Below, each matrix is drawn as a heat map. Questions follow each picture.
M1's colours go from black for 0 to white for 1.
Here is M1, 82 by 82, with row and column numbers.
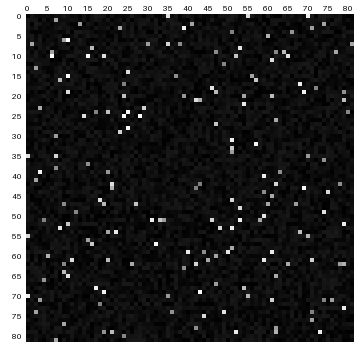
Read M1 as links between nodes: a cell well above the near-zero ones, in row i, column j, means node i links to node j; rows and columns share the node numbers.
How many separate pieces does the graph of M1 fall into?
4
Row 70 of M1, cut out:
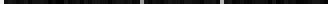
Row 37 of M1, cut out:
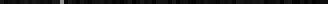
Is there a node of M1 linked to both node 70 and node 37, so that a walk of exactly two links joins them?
no
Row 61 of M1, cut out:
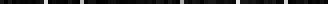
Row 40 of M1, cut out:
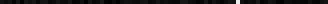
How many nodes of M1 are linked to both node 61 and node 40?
1
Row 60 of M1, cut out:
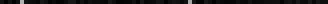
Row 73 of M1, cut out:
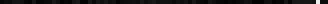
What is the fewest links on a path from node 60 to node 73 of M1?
4
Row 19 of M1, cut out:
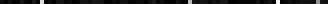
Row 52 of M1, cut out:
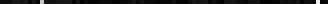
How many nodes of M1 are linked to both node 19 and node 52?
2
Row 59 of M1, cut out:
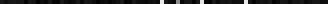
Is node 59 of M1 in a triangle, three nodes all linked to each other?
no
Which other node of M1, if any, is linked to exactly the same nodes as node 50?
node 40
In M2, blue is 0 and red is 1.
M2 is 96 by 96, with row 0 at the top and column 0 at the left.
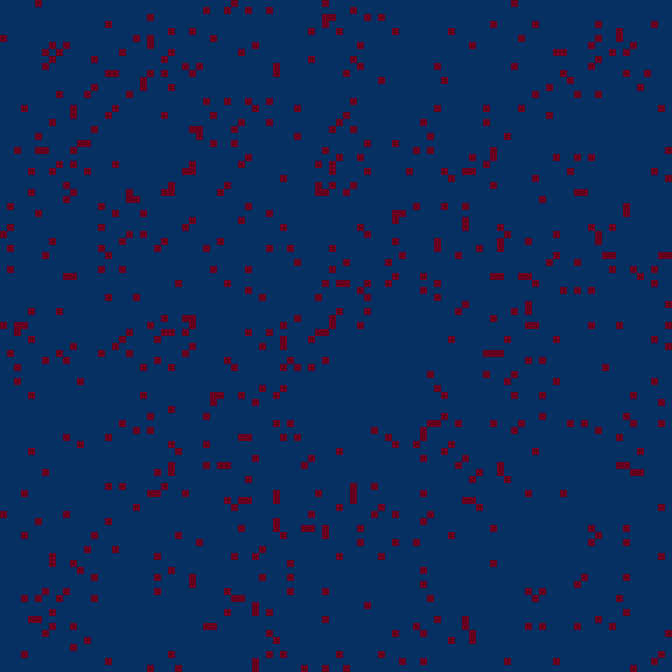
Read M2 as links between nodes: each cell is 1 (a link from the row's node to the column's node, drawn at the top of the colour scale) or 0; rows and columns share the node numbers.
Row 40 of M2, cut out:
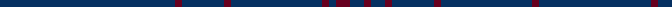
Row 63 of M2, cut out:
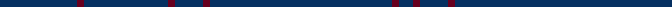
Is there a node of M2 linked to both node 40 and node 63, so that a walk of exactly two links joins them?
no
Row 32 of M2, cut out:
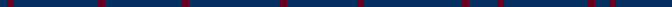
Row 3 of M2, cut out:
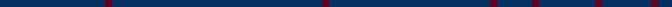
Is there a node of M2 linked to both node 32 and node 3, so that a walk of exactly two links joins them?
no
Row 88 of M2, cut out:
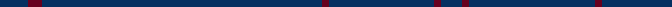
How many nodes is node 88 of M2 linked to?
6
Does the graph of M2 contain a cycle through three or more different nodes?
yes
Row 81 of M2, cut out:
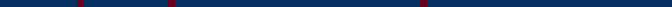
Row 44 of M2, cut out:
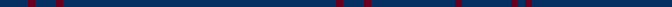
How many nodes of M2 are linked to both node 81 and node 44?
0
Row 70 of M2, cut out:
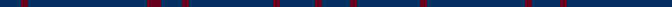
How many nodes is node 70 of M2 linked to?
10
